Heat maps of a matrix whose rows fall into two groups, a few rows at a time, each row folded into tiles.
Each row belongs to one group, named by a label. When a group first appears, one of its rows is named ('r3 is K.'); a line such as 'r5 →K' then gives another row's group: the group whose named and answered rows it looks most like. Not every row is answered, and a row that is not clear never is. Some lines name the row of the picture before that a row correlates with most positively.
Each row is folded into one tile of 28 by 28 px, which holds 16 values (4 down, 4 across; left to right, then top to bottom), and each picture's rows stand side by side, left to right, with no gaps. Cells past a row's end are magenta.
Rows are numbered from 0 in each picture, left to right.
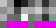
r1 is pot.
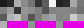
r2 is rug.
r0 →rug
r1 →rug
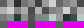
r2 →pot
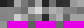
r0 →rug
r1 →pot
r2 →rug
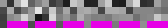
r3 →rug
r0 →rug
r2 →rug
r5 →rug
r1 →pot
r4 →rug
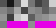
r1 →rug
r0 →rug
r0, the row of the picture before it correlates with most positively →5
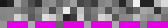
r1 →rug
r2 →pot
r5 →rug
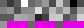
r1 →pot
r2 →pot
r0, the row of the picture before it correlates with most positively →4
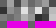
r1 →pot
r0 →pot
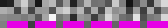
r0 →rug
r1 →rug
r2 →pot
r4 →pot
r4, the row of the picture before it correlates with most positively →1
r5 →rug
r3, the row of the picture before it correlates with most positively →1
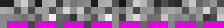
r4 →rug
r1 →rug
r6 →rug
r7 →pot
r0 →rug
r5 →pot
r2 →pot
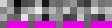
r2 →pot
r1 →pot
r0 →pot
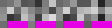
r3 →pot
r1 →rug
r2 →pot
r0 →pot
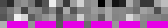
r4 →rug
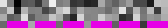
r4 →pot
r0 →pot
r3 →rug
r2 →pot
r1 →rug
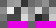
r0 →pot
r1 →pot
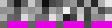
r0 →pot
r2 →pot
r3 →rug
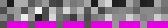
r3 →rug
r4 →rug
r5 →rug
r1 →pot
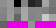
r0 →pot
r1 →rug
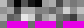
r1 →rug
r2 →pot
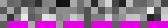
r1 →rug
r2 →rug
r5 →pot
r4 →rug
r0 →pot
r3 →rug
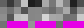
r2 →pot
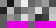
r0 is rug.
